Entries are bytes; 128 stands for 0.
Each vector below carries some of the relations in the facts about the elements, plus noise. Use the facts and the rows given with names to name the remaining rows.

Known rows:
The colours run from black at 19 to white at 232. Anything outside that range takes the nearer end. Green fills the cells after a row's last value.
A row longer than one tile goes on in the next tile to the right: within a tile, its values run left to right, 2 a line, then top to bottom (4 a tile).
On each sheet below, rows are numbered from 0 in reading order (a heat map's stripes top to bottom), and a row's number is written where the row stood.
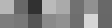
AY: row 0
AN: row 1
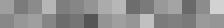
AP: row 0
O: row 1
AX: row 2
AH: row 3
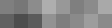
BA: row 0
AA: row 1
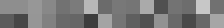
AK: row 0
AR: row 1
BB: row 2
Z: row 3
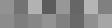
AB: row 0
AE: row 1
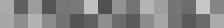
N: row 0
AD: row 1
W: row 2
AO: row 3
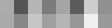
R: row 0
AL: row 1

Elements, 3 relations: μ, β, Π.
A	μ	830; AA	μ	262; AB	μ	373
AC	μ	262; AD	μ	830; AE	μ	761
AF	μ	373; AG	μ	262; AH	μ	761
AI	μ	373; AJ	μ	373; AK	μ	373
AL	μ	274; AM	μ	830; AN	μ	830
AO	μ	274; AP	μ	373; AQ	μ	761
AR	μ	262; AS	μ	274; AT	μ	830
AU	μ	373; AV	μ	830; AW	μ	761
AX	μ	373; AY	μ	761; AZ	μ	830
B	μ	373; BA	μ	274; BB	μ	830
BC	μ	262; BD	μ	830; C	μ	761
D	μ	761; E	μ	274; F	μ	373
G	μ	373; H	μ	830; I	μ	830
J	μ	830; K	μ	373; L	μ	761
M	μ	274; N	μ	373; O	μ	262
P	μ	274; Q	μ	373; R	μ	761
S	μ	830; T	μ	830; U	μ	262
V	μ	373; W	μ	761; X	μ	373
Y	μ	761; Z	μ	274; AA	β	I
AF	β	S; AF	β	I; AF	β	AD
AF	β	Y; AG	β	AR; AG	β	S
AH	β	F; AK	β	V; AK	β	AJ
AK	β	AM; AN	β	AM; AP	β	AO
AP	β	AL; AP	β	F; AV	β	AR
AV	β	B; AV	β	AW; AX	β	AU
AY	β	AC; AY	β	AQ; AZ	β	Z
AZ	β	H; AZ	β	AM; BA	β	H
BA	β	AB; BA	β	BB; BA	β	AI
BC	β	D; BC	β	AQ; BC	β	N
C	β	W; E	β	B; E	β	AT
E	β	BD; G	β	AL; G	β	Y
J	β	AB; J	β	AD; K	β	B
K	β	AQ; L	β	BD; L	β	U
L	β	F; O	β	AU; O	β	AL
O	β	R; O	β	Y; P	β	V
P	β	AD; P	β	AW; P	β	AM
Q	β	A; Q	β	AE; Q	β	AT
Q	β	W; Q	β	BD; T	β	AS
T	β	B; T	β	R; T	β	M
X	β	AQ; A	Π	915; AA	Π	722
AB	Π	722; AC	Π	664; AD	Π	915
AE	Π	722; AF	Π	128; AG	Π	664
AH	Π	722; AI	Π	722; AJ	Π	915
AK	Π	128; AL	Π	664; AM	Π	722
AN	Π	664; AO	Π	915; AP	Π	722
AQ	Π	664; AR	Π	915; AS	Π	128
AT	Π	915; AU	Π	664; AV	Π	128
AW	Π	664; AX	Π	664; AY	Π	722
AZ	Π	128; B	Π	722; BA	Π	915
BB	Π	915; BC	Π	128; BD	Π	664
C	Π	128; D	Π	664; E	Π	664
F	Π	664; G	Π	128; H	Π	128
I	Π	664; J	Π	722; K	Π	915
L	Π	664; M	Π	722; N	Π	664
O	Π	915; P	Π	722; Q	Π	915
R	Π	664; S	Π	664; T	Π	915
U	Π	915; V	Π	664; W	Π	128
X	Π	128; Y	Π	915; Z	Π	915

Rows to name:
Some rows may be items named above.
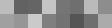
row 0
E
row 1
AO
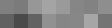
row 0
BA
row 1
J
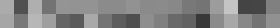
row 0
D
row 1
AZ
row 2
AK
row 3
Q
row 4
AQ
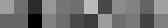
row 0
K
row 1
AJ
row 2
T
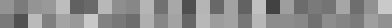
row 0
P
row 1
E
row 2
H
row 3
AW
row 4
V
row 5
B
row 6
AH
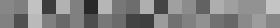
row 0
AM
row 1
X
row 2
AJ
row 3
AV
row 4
G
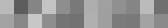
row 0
L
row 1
AS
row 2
H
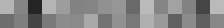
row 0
X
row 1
J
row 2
M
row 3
BC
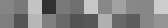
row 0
AM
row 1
Y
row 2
C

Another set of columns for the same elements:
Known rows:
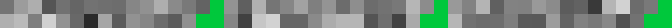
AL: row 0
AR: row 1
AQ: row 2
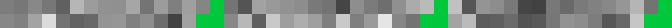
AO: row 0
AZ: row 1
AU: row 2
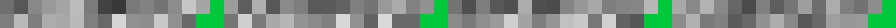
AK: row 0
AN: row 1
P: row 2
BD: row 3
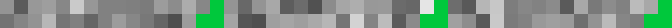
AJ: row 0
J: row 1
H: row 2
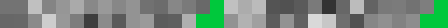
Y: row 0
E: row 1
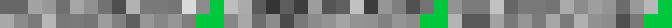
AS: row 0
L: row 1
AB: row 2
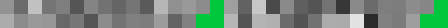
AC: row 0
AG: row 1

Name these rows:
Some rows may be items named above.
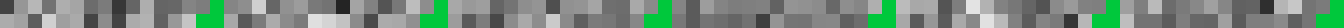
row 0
G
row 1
AV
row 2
B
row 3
AE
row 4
K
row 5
AQ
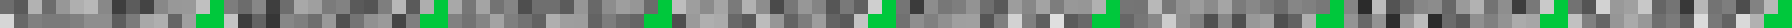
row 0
BC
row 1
AY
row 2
AW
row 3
Q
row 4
AM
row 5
Y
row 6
AA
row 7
AF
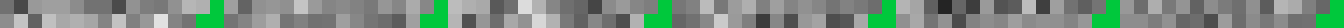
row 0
AZ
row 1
AJ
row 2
K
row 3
Y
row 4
L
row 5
D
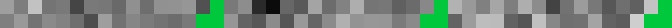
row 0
R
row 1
AH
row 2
Q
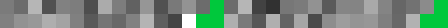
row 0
O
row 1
AP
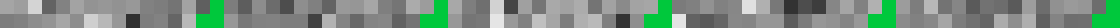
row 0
T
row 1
M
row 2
BA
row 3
X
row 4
AW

